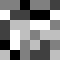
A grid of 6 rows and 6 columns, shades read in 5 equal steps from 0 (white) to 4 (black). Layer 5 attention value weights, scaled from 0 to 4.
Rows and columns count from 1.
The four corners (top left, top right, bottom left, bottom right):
2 3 1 1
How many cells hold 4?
5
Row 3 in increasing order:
0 0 1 1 2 3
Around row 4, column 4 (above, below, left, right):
0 1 1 1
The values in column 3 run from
1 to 4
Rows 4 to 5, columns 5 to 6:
1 1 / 3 2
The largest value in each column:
4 4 4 4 4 3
